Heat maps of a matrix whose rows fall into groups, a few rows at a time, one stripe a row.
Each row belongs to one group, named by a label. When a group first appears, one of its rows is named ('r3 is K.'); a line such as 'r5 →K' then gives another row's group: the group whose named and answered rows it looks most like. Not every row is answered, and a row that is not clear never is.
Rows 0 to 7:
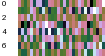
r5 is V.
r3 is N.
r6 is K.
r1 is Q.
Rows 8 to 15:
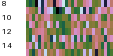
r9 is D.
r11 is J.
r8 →N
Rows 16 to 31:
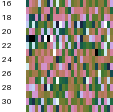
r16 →V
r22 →V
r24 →D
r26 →Q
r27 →J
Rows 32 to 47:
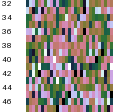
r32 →J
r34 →D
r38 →Q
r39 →Q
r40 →N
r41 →V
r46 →K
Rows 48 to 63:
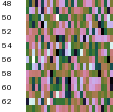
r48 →N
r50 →J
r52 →Q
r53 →D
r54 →V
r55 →D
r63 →Q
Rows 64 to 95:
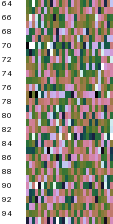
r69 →K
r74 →D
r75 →Q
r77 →N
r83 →V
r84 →N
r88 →J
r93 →J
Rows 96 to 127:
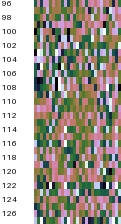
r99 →N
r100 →K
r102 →V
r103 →J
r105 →K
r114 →J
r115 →N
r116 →J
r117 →D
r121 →N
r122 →J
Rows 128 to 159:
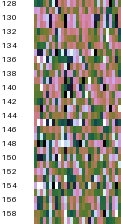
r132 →Q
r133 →Q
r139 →D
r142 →Q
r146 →N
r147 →V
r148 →N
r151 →V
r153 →J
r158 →J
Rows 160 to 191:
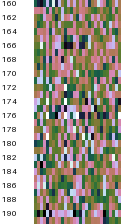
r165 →D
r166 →D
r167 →Q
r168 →N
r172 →J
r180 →K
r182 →V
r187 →K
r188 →V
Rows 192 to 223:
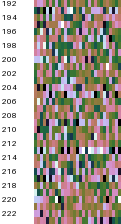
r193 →N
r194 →D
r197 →Q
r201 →Q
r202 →J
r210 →J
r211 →J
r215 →D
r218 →V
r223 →Q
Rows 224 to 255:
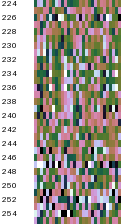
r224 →J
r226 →Q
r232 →J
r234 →J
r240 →N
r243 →V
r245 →D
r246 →J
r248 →V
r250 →V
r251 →N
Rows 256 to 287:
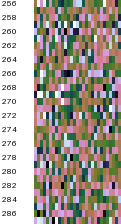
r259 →V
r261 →J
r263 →D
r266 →D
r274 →Q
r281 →D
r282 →N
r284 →V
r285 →J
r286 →N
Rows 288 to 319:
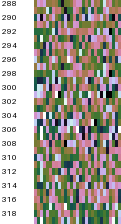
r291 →V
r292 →Q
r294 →N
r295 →D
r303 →Q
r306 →V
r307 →K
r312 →K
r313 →D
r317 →J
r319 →V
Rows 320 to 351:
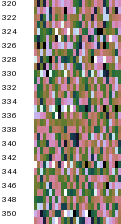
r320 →N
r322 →D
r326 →N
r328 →D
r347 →J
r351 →D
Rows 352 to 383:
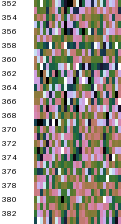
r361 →V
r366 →K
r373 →N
